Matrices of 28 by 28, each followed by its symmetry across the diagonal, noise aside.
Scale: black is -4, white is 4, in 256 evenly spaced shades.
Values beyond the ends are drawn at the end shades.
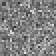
symmetric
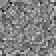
symmetric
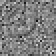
symmetric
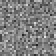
antisymmetric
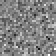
symmetric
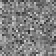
antisymmetric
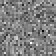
antisymmetric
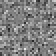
antisymmetric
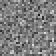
symmetric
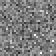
symmetric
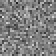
antisymmetric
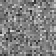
antisymmetric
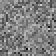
symmetric
